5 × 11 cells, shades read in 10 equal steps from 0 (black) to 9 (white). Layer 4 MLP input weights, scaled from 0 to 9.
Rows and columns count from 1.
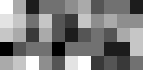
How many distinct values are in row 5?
8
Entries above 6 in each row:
1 4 2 1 4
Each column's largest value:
9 7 9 7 4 8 9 5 6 6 7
